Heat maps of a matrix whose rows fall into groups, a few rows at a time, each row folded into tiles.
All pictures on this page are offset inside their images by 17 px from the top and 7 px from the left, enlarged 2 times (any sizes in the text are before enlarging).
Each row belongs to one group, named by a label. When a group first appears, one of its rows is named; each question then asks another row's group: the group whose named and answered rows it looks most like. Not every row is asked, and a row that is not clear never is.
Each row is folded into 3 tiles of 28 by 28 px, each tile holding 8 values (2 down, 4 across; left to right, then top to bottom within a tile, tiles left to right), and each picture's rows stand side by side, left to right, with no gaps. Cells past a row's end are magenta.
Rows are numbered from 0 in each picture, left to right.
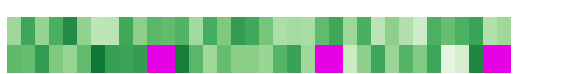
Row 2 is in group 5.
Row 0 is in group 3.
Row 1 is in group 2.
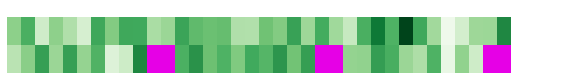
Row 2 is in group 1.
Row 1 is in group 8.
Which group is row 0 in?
5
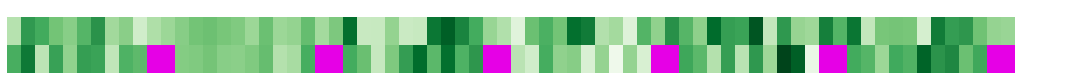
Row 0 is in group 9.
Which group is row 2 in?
8
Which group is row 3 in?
1
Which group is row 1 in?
5
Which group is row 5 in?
8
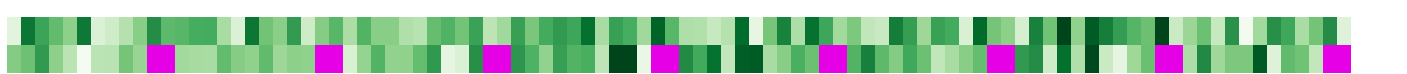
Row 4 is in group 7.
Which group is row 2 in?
5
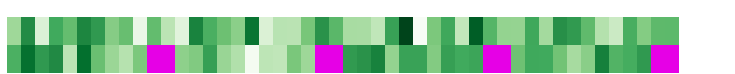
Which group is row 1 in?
1
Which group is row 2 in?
7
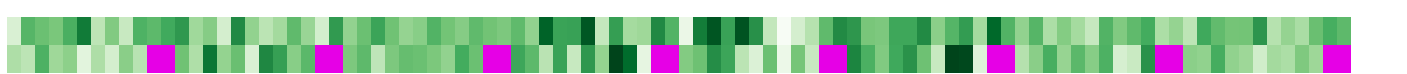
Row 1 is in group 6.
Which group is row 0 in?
1
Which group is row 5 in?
2
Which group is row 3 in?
2
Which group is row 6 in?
5
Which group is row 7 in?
1
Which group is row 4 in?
1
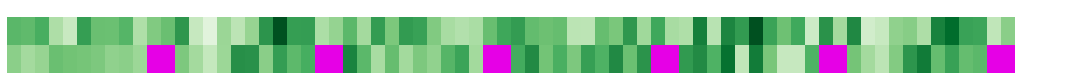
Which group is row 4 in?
9
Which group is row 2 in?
2
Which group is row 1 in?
8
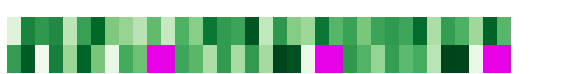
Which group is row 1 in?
2
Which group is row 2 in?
2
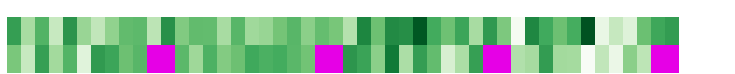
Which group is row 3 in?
1
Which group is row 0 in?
6
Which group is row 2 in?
9
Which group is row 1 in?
3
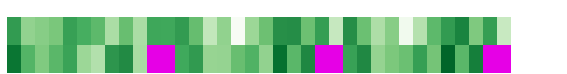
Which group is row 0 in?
2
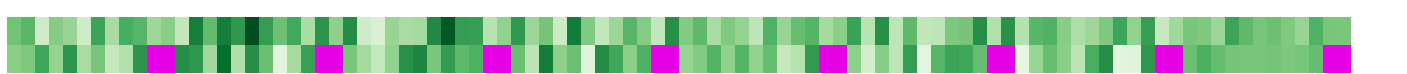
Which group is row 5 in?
6
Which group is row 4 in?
5
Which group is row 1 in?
9
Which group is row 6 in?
5
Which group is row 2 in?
8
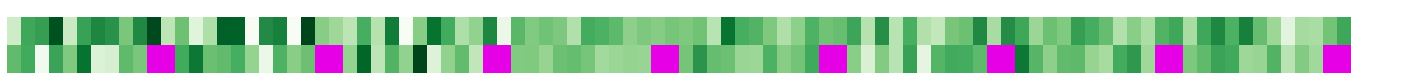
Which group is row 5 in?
6
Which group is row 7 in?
1
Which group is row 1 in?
7
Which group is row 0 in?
9
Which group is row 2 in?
9
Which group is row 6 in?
2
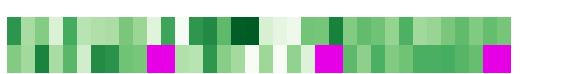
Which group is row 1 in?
1
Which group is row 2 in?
3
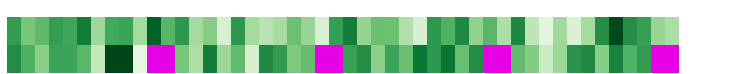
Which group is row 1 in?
6
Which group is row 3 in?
8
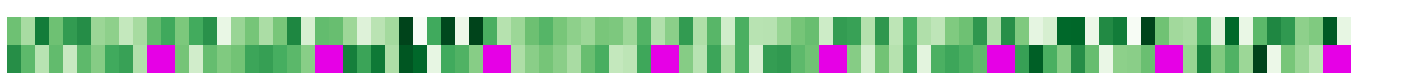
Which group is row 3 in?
5
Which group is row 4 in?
6
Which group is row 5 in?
6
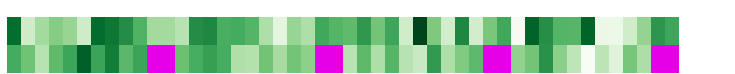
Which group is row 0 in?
8
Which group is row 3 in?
1
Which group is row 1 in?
1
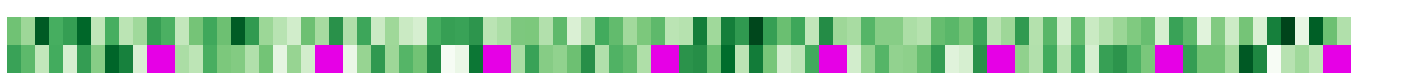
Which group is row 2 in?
5
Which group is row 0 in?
2
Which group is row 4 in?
9
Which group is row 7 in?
7
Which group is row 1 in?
1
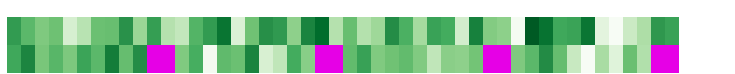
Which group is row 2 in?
7
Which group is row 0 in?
8
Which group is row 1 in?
9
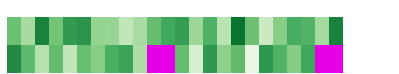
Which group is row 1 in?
6
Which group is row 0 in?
2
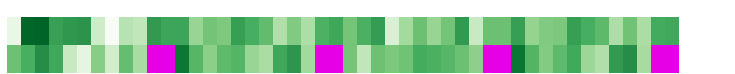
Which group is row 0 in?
1
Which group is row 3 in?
2
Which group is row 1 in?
2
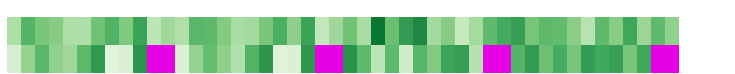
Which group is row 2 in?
2
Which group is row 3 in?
8
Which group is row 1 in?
5
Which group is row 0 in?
5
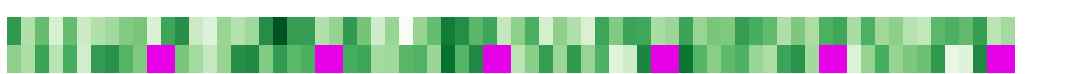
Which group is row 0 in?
6
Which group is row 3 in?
5
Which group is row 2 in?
8
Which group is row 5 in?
5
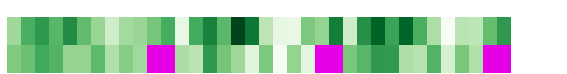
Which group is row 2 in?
1
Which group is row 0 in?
1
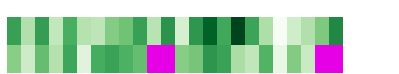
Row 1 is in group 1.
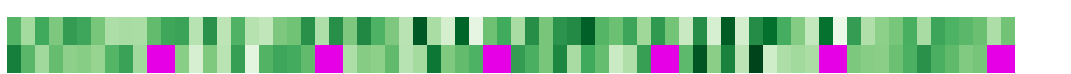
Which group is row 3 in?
9
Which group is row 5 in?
8
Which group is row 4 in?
9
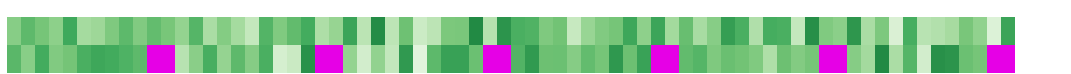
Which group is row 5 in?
6
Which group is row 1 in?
5
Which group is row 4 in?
7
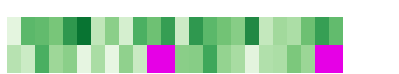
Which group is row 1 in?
1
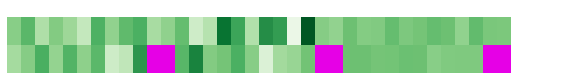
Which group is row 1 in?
7
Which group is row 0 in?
5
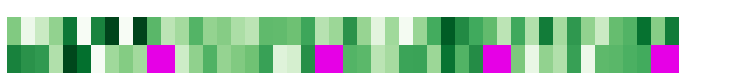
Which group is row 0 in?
7
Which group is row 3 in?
6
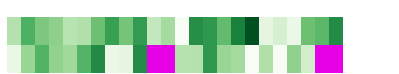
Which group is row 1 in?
1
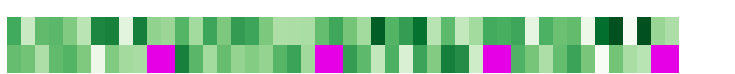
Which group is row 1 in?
2
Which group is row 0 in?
7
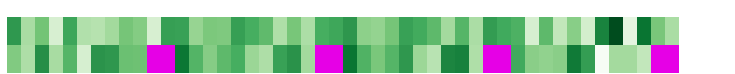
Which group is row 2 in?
2
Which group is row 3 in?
7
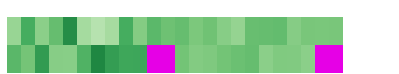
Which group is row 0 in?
3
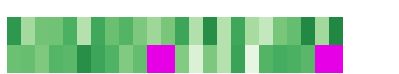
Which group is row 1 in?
6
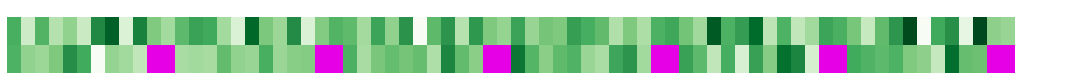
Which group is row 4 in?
2
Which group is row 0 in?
7
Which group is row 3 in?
2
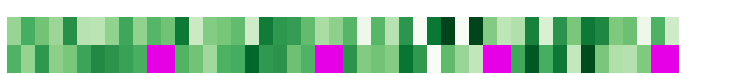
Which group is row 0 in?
3
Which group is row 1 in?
8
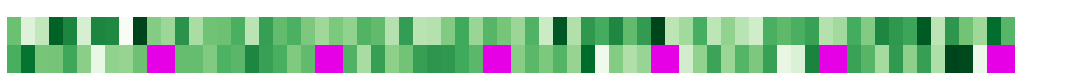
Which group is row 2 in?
3
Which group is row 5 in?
2
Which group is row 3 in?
9
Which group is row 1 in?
8
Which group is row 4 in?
5
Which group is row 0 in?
7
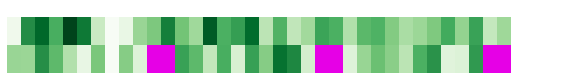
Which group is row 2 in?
5
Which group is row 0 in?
1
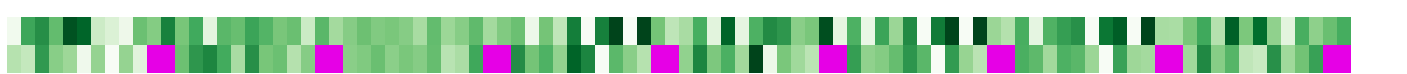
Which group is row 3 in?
7
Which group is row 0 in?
1
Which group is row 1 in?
9
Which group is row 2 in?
5
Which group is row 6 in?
7
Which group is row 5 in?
7
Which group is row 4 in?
9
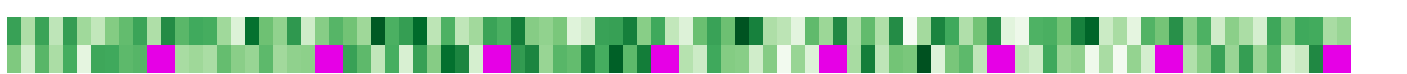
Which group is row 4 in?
1
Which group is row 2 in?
2
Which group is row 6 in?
1
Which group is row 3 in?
8
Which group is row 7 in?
5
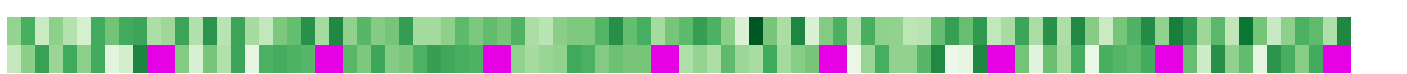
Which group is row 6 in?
6
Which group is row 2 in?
3
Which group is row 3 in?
8
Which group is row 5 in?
5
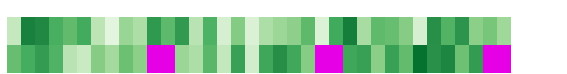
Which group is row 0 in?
1
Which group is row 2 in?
8
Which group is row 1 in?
6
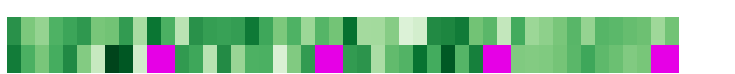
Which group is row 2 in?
8
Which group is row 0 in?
2
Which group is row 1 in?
9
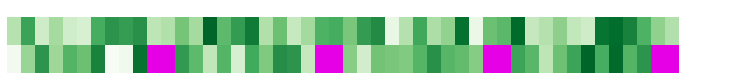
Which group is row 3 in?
8
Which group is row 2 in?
3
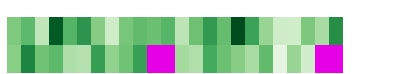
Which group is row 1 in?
1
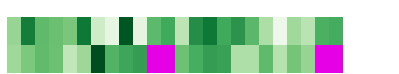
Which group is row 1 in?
1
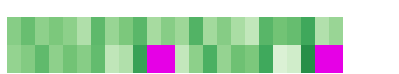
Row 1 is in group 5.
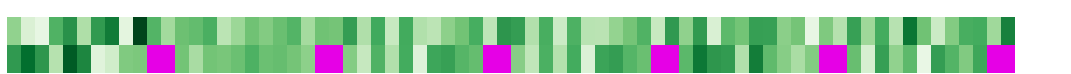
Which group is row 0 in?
7
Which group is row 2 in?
6
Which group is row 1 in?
3
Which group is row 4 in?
9
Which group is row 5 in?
6
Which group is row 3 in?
6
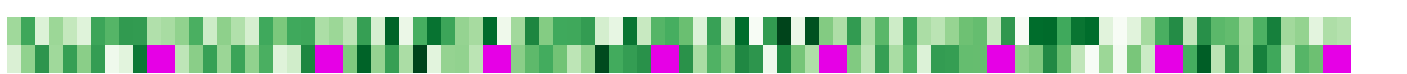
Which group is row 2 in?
9
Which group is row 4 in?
7
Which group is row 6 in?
1
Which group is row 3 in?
3
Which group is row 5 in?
6
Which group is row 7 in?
9
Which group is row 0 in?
5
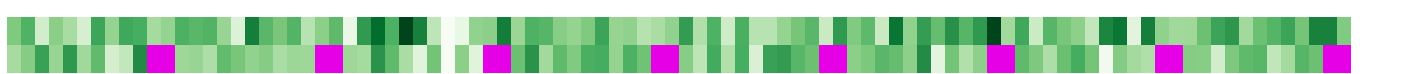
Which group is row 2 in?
1
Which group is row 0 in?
5
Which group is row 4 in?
6
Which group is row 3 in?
9
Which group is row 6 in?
7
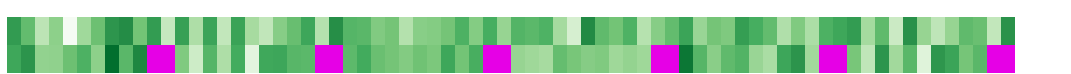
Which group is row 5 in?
6
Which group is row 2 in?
8
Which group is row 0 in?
8
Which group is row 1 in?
6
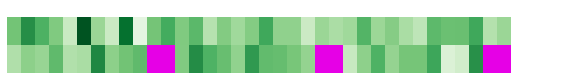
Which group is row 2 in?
5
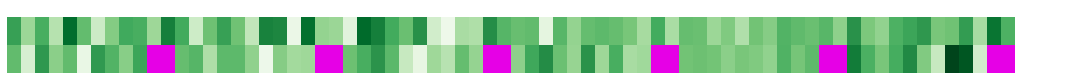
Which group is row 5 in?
2
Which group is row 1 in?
7
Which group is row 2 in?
1
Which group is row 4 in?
8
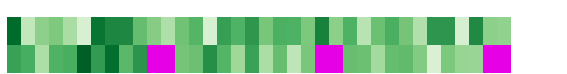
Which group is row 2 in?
7
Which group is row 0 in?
8
